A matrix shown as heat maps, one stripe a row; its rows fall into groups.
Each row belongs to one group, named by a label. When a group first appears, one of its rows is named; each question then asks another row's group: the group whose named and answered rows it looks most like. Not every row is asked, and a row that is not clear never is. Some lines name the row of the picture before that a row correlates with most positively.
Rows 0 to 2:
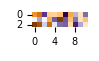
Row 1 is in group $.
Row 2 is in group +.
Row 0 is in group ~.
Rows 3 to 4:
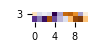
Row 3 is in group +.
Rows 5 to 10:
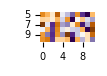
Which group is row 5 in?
+
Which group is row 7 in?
+
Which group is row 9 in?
$
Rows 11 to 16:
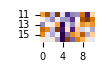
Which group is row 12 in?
$
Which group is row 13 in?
$
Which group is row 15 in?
+
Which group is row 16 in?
$
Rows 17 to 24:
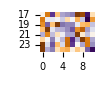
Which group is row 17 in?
+
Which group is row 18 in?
+
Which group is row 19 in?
$
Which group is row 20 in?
+
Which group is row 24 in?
~
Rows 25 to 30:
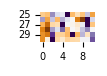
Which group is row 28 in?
+
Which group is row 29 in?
~
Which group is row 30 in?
~
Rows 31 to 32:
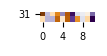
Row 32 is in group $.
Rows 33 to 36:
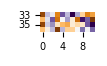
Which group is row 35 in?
~
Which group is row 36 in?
~
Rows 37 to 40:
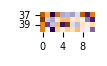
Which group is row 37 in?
+
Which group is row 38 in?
~
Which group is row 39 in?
$
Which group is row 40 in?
~
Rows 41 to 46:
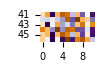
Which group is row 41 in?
~
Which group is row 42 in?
$
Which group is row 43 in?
$
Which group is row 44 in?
~
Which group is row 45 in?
~
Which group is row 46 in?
$
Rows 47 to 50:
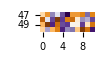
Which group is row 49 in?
+
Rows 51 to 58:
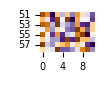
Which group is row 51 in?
~
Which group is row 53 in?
+
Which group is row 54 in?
+
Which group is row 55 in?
+
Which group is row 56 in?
$
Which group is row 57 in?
~
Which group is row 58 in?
$
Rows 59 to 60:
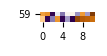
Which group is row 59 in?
+
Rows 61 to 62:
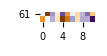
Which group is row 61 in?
+
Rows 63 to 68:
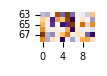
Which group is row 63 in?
$
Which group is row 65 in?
+
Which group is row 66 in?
$
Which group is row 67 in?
~
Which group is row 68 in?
$
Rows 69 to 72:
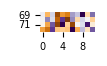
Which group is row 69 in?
~
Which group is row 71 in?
+
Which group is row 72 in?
~
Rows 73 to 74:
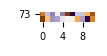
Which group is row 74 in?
+
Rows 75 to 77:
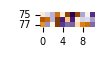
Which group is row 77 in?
$
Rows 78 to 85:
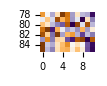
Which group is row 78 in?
~
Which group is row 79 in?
~
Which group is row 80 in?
$
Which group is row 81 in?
+
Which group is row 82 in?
~
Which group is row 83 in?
+
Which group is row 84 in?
~
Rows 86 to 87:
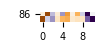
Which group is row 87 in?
~
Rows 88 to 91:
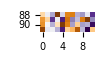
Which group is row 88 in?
~
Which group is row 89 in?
$
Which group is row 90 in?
~
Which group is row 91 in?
+
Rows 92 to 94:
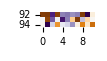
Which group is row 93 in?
+
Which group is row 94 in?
$
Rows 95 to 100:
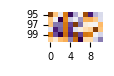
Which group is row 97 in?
$
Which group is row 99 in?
$
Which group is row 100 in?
$
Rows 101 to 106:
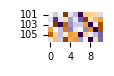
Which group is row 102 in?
$
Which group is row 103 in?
+
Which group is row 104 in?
+
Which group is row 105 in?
~
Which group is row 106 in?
~
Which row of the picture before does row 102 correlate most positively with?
98
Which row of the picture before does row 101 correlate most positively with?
96
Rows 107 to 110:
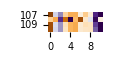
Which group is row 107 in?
~
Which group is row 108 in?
+
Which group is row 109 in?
~
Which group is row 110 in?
~
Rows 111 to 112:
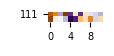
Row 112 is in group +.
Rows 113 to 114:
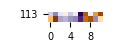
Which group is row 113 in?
$
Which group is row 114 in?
+
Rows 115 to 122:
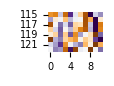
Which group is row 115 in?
+
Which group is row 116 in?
+
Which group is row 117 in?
+
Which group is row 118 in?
+
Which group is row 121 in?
$
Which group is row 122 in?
$
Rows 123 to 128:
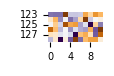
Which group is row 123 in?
$
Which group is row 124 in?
+
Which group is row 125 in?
~
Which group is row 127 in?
+
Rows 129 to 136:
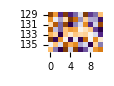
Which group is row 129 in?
+
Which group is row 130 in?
~
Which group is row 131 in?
+
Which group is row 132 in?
~
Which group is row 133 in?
~
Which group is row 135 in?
~
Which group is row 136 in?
$
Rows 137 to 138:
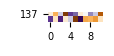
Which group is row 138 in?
$
